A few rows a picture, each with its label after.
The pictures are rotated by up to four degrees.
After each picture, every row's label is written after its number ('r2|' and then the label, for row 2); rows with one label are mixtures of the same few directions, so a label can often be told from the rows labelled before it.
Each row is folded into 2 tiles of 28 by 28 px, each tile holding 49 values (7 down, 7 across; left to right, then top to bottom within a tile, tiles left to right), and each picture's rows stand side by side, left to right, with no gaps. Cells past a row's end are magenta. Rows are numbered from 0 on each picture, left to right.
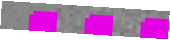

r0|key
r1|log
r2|key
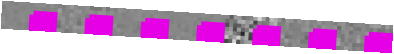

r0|log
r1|log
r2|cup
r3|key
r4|key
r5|cup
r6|log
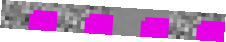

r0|cup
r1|key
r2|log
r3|key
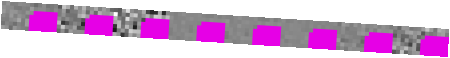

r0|key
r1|cup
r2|log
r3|log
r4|log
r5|cup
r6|cup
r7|key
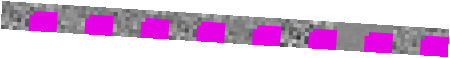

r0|key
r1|cup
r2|log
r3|key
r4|cup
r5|key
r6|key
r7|log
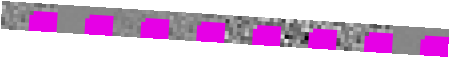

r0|log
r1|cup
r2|key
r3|log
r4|log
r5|cup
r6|log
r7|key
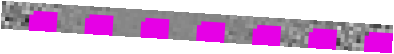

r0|cup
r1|log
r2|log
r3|cup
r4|cup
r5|key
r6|log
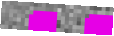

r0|key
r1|log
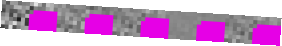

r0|key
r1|key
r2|key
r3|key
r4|key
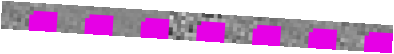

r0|key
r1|key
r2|key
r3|log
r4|key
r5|key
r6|cup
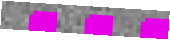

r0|cup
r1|log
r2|key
